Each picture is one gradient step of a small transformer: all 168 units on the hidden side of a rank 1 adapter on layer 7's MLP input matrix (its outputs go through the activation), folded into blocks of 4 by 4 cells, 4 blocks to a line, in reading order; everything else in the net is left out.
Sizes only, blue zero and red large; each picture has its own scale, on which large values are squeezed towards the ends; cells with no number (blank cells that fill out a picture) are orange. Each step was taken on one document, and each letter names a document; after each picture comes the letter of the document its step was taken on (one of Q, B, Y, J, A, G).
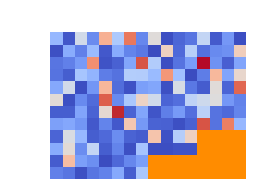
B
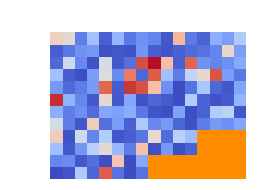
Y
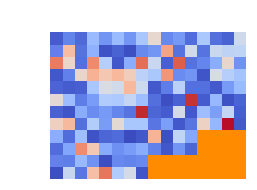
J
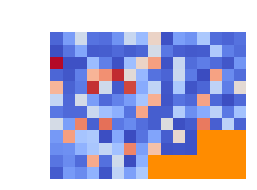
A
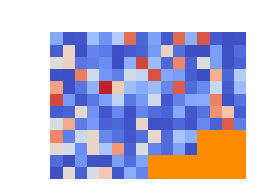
J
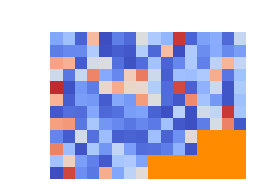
J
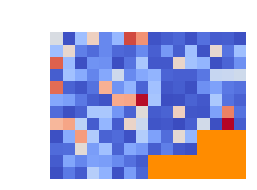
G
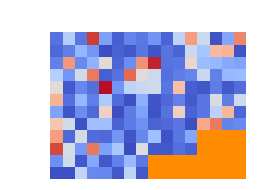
J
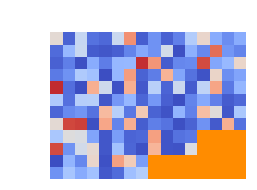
A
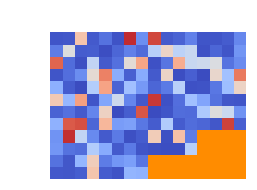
A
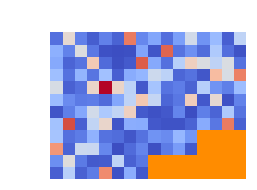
J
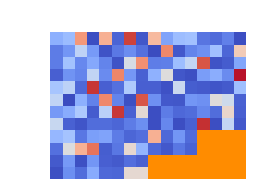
B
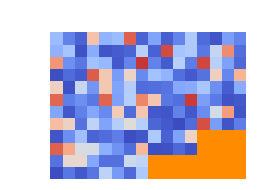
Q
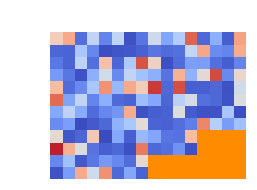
Y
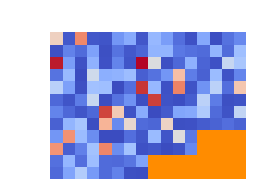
A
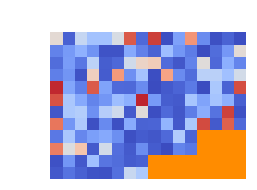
B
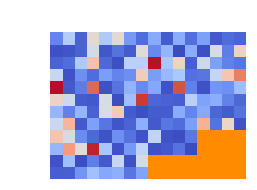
B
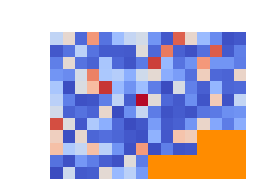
J
